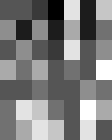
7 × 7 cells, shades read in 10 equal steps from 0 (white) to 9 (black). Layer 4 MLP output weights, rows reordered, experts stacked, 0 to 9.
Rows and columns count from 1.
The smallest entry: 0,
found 2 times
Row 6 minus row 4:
2 -4 -1 -1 1 -6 3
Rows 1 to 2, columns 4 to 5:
9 1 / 8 3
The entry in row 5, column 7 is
5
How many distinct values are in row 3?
4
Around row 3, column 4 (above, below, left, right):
8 6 6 1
